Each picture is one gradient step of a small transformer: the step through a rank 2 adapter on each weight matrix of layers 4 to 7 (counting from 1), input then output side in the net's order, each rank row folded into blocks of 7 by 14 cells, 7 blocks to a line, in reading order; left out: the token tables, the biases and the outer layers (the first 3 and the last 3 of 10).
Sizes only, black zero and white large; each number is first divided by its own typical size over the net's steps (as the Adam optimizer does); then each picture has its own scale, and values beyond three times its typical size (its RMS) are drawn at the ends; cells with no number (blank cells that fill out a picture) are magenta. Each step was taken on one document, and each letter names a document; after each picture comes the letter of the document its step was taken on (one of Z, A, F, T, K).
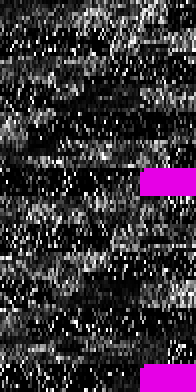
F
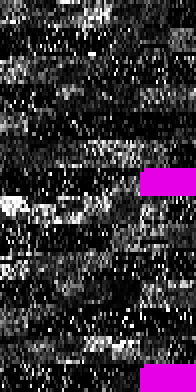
F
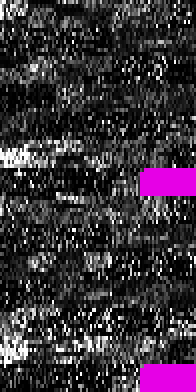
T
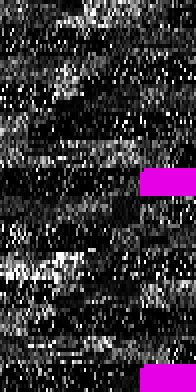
F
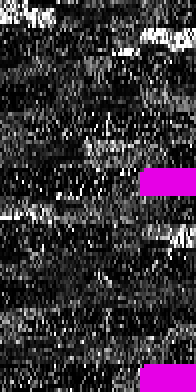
T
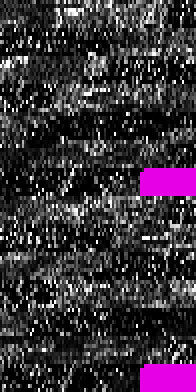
F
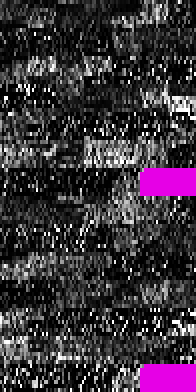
T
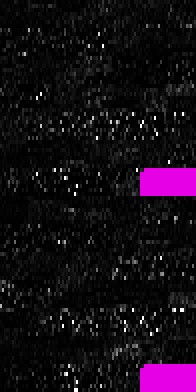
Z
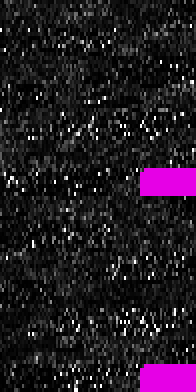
Z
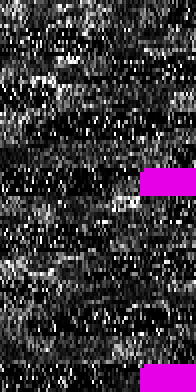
F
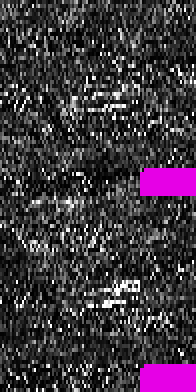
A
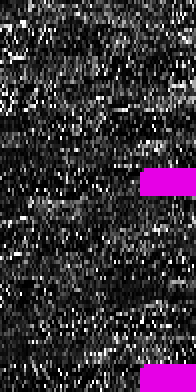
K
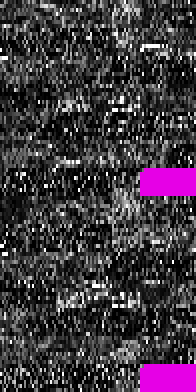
T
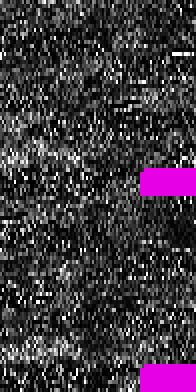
A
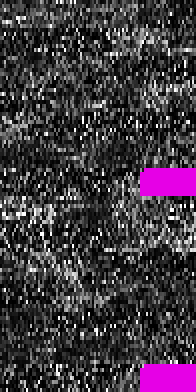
A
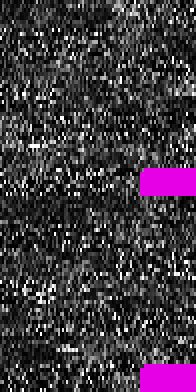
A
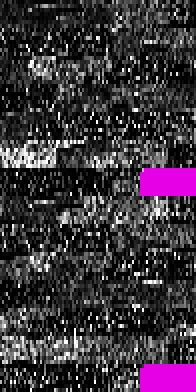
T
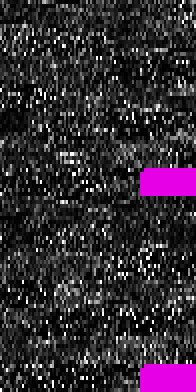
K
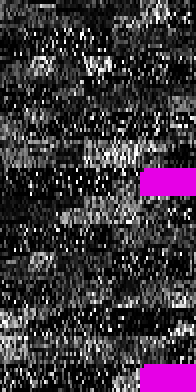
T
